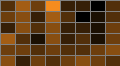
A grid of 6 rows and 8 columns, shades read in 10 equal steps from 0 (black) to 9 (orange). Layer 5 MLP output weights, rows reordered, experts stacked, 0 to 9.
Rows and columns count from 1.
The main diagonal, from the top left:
3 5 3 5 3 5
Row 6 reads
5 2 4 3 4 5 4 3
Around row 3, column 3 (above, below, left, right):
2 1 5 5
